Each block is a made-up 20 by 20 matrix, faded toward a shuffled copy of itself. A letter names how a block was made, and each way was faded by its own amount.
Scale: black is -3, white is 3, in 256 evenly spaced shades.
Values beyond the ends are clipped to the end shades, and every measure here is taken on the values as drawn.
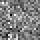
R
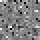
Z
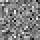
R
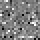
Z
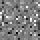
Z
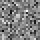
R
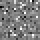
Z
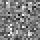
R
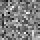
R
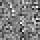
R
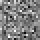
R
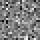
R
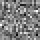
R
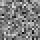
R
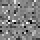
Z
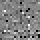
Z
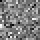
R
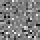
Z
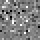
Z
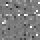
Z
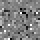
Z
